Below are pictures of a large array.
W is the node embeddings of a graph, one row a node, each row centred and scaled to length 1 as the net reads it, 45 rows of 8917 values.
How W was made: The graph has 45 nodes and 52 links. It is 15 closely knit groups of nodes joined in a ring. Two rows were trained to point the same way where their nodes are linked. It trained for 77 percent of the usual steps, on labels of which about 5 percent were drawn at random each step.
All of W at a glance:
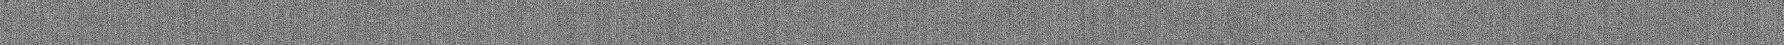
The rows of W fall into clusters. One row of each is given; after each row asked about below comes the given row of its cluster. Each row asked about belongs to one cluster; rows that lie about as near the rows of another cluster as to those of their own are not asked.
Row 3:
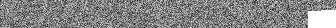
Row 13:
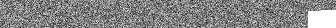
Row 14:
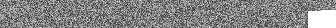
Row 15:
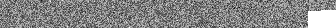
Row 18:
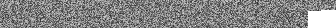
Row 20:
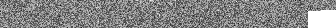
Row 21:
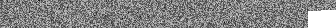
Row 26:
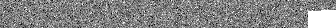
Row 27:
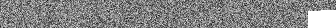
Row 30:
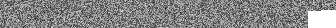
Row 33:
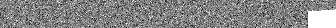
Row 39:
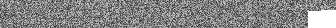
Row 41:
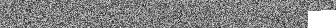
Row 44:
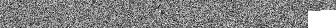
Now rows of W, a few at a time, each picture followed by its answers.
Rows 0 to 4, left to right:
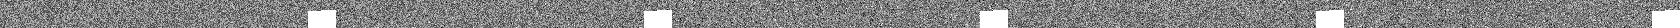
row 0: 30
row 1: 30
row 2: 26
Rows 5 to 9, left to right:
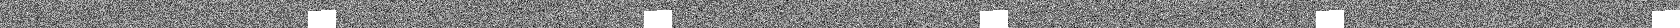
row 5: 18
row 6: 27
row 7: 41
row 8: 3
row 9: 33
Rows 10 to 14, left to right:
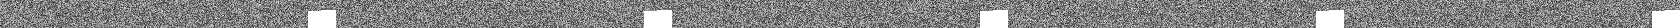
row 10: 13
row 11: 41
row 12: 21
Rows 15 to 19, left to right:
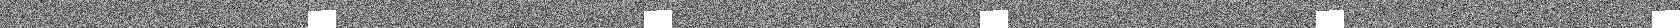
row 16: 14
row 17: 39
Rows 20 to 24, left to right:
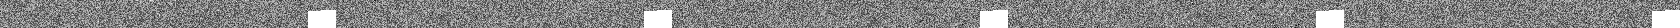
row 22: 15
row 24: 18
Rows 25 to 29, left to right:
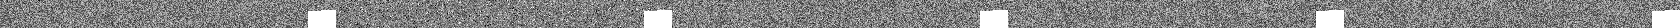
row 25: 21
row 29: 20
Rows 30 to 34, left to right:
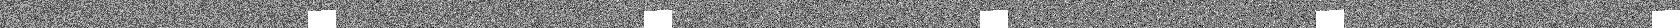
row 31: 15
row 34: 27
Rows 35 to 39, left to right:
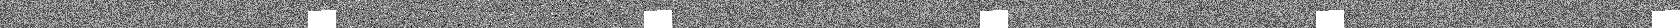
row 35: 26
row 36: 33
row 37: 44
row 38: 14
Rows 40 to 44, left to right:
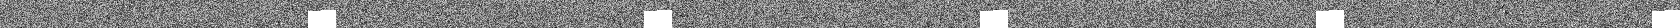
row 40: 44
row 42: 39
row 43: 20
